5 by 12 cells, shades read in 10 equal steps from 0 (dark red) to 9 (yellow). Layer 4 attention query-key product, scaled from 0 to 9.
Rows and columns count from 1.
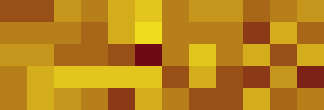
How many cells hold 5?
16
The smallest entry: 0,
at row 3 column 6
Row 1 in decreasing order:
8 7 6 6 6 6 5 5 5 4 3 3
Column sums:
24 28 29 26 27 32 23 29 22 22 25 23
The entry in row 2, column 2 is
5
